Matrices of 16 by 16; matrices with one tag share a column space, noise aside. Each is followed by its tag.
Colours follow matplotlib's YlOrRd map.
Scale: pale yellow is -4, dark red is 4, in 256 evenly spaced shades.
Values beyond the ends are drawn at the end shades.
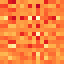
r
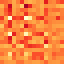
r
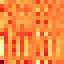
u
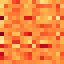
r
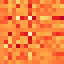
r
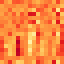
u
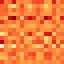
r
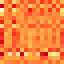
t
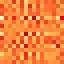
r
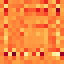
t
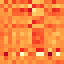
t
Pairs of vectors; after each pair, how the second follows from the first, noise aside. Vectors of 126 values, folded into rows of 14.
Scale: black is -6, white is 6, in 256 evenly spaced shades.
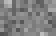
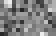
scaled up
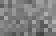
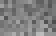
negated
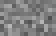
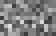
scaled up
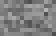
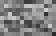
scaled up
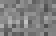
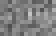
reversed
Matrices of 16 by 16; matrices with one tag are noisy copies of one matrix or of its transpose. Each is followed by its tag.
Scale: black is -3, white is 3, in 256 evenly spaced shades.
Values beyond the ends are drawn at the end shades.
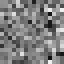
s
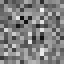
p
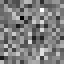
p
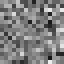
s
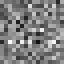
p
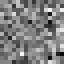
s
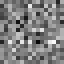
p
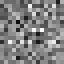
p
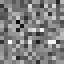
p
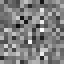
p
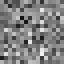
p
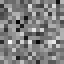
p
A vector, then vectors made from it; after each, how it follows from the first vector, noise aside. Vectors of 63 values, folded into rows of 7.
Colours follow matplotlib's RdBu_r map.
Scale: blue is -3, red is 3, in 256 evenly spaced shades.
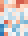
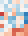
wrapped around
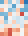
reversed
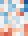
reversed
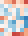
wrapped around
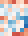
wrapped around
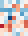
wrapped around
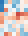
wrapped around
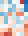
reversed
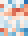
wrapped around
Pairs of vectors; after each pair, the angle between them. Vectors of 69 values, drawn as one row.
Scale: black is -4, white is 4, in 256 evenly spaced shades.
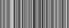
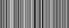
partly aligned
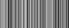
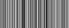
partly opposed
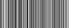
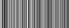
nearly opposite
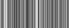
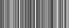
orthogonal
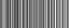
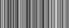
partly aligned
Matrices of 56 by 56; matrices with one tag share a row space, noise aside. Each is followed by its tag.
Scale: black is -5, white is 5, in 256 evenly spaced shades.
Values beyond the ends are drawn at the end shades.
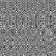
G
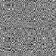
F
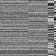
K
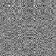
F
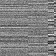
K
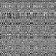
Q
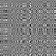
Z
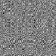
F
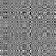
Z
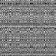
Q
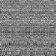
Q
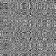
Z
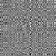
Z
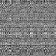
Q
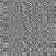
Z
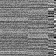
K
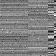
K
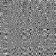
Z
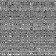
Q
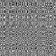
G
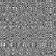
G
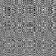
F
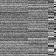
K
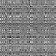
Q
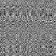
G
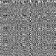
Z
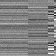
K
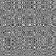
F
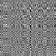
Z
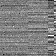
K
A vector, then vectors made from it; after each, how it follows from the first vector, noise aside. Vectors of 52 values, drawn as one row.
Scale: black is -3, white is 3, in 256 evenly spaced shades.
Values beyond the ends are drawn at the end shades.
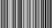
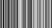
wrapped around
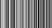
wrapped around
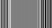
partly zeroed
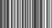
sign-scrambled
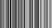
wrapped around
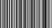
sign-scrambled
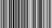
wrapped around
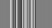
partly zeroed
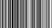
wrapped around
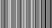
partly zeroed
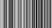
wrapped around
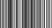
negated
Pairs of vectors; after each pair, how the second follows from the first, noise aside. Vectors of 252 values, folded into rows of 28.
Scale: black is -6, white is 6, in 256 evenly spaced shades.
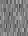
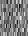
scaled up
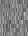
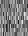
scaled up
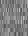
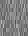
shuffled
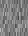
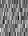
scaled up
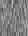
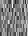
scaled up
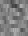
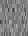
shuffled
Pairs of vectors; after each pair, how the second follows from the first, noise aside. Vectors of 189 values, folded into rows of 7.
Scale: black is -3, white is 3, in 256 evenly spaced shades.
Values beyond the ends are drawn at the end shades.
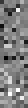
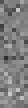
shrunk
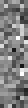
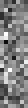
reversed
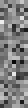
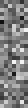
negated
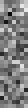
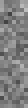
shrunk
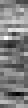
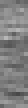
shrunk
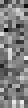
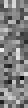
reversed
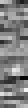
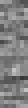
shrunk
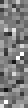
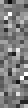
wrapped around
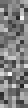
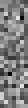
negated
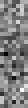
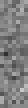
shrunk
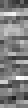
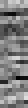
negated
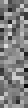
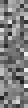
negated
